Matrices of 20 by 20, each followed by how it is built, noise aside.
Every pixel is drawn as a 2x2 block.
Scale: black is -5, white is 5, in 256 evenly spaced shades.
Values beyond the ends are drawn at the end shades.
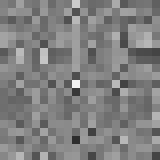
low rank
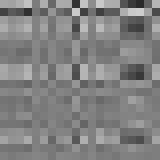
low rank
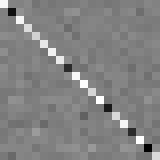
diagonal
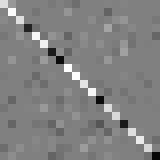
diagonal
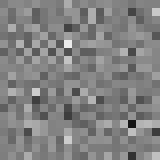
low rank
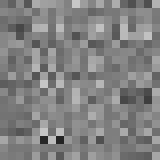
low rank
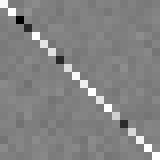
diagonal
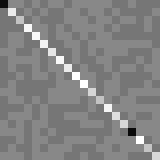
diagonal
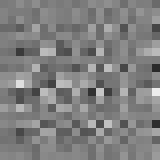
low rank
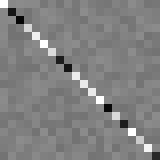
diagonal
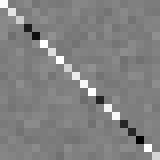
diagonal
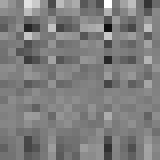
low rank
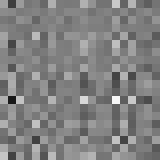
low rank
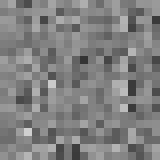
low rank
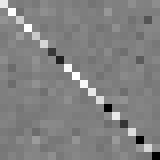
diagonal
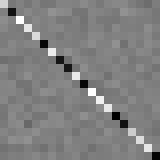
diagonal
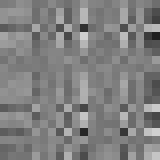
low rank
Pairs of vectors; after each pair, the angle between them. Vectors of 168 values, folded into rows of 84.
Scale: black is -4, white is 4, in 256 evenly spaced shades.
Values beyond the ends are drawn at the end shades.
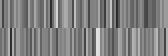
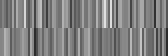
orthogonal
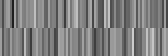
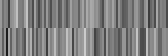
orthogonal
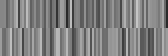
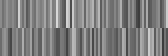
nearly opposite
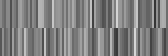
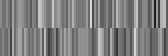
nearly parallel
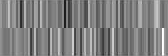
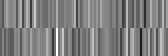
orthogonal
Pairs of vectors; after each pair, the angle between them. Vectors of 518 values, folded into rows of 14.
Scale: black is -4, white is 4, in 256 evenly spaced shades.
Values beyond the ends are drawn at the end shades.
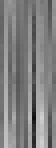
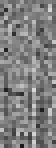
partly opposed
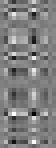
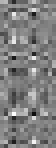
nearly parallel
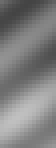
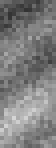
nearly parallel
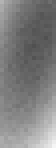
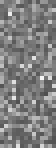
orthogonal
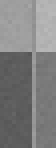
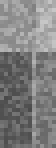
nearly parallel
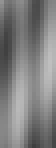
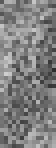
partly opposed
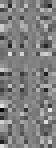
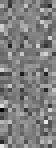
nearly parallel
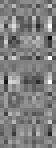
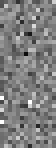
orthogonal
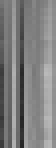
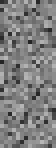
orthogonal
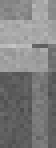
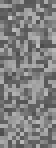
orthogonal
